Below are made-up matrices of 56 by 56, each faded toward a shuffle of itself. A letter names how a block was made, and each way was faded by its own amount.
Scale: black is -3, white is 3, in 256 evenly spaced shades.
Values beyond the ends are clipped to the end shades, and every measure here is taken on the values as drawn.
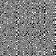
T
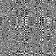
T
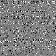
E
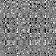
T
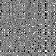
T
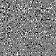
E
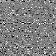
E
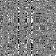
T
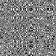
T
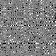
E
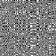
T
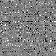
E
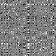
T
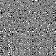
E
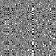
T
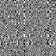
T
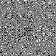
E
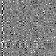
T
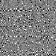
E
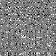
E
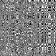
T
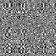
T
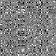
T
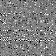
E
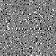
E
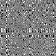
T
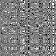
T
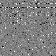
E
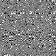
E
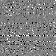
E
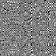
T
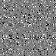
E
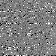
E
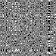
T
